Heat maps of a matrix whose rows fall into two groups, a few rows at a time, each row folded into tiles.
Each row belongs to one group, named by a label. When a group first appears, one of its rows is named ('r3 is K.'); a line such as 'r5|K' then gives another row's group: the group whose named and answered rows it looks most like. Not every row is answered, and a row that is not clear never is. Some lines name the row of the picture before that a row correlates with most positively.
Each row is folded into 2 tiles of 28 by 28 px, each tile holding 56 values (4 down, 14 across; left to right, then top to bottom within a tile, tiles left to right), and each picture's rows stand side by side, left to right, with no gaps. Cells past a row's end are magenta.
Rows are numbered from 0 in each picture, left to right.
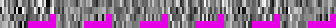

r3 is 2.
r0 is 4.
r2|2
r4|4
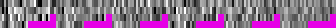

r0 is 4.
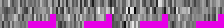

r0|2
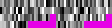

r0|4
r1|2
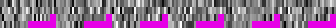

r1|4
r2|4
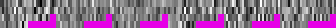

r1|2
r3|4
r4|2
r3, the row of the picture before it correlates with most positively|1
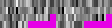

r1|4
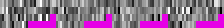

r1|4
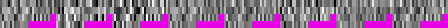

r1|4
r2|2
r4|2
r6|2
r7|2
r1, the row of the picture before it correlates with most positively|2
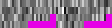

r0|2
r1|4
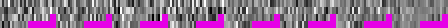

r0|2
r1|2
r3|2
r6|4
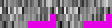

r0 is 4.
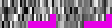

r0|2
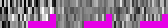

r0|2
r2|2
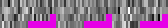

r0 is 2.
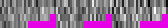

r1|2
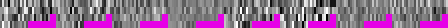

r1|4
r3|4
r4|4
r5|4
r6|2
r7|2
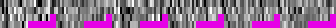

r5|4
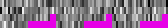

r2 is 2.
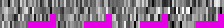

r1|2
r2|4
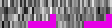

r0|2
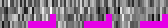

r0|2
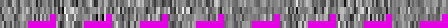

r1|4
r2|4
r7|4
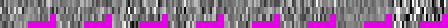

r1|4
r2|4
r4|4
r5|2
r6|2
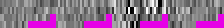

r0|4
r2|4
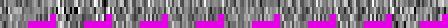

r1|4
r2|2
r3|2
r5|2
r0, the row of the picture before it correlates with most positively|3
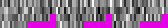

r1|2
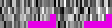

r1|2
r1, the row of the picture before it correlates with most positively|2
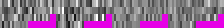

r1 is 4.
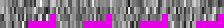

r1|2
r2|4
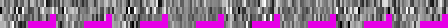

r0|4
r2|4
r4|4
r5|2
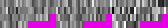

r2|4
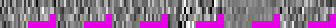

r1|2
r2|2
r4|4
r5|4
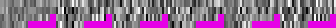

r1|4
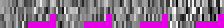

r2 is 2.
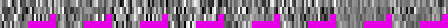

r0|2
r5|2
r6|2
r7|4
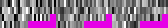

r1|2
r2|4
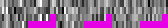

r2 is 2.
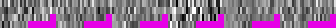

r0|2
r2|4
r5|2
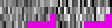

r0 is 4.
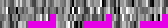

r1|4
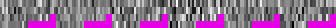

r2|4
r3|2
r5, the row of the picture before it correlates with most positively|0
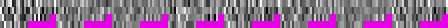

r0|2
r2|2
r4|2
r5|2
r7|2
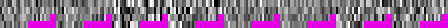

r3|4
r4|2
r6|4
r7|2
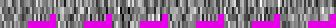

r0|2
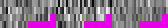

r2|2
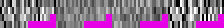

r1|2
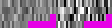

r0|2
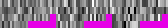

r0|2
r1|2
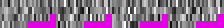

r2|4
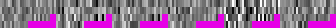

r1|4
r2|4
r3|4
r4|2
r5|4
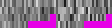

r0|2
